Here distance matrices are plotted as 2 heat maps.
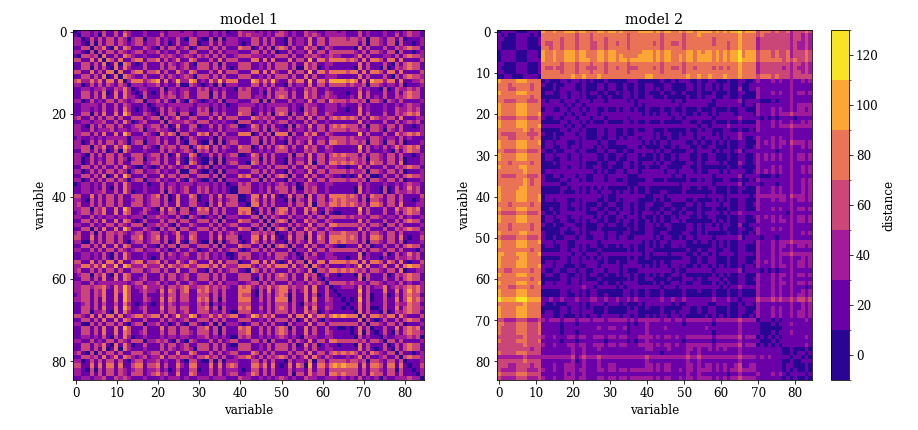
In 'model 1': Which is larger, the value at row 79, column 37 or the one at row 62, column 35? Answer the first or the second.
the second
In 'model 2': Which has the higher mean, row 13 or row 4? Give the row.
4
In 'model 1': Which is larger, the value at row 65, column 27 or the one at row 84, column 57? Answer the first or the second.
the first
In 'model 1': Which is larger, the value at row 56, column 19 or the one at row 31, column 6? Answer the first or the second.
the first
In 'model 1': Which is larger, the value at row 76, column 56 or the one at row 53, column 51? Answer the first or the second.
the first
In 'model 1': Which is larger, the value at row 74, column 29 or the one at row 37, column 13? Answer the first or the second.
the second
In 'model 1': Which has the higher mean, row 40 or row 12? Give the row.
12
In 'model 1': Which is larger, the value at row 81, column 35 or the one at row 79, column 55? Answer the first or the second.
the first
